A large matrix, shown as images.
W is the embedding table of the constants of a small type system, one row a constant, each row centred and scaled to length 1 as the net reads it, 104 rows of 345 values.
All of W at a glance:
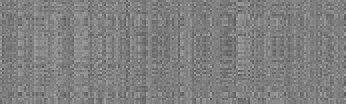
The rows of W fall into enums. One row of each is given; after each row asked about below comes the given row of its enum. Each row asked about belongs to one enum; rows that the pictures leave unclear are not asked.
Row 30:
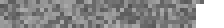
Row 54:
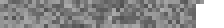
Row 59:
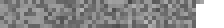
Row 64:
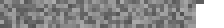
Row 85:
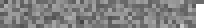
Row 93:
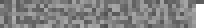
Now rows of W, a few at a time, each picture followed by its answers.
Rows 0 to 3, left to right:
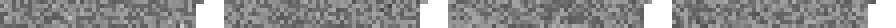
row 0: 85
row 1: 59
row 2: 54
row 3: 64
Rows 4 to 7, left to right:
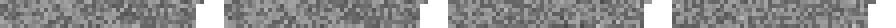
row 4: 30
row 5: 30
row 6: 59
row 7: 85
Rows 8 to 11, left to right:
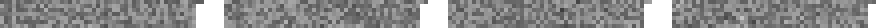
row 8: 93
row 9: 30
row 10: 59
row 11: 85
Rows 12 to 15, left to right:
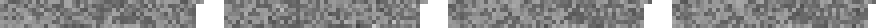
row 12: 54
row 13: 59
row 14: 30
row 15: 30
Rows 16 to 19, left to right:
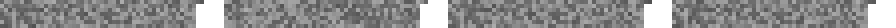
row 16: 64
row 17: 30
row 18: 64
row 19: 64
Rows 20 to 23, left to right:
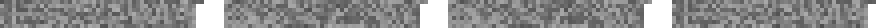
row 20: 93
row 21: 54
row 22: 54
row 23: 93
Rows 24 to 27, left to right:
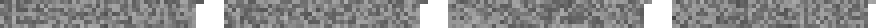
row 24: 93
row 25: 64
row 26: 54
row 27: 59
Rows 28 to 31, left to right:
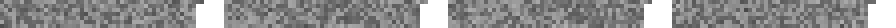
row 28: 64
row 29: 54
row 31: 85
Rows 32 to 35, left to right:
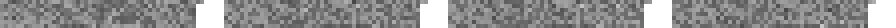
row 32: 54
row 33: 59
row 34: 59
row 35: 59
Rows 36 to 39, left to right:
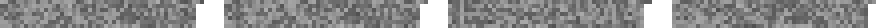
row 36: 30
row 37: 30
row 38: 93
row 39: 54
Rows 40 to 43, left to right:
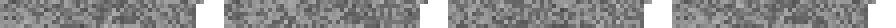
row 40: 54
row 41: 30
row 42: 59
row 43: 54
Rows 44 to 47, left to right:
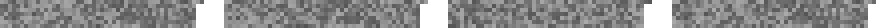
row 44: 30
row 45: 54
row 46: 64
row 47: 30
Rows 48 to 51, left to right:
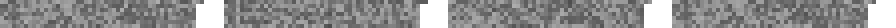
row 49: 93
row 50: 54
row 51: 30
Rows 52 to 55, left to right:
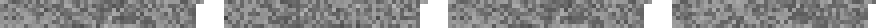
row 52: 54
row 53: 59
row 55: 30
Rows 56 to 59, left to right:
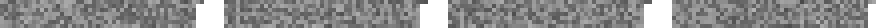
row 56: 30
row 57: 93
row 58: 64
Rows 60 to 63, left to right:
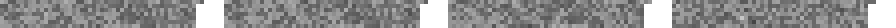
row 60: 30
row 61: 30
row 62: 54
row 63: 85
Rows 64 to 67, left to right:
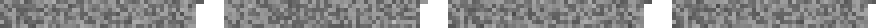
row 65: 59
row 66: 64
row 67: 64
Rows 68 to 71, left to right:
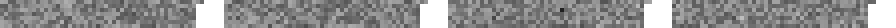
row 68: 30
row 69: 54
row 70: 59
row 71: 85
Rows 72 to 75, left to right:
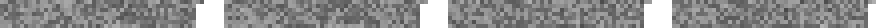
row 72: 30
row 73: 54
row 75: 59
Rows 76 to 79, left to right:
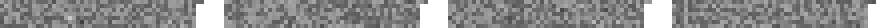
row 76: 85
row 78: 59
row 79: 93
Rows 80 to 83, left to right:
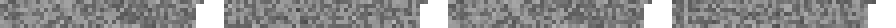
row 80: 30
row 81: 85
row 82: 30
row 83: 93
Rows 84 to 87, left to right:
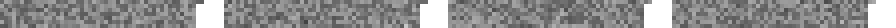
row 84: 64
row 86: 54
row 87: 59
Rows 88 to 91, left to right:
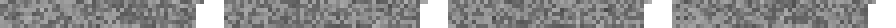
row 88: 30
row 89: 59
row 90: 59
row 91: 54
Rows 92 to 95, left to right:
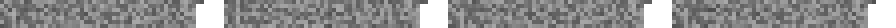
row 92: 64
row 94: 64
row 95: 64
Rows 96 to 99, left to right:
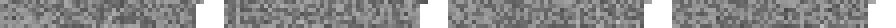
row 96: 54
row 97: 93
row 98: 59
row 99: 59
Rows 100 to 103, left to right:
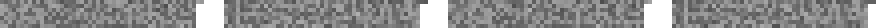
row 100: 59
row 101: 93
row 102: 59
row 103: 93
